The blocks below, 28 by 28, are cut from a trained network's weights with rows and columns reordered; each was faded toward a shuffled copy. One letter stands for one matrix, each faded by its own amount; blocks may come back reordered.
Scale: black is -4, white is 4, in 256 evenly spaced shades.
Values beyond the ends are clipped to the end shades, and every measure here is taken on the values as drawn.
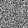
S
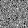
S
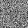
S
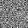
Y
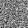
Y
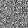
Y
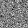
S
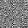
Y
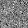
S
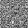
Y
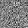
Y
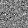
S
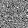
S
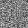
Y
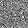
S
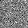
S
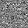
S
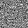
S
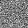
S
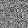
Y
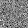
S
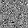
S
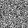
S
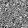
S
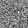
S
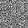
Y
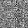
Y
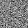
S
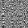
Y
